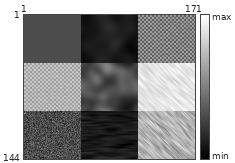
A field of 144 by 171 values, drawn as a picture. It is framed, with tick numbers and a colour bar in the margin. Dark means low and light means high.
The table splits into 3 rows of 3 panels. Panel 1,1: low, flat. Panel 1,2: very low, smooth, faint in contrast. Panel 1,3: middling, checkered, strong in contrast. Panel 2,1: high, checkered. Panel 2,2: low, smooth. Panel 2,3: very high, slanting down to the right, faint in contrast. Panel 3,1: low, fine-grained. Panel 3,2: very low, streaked across, faint in contrast. Panel 3,3: high, slanting down to the right.
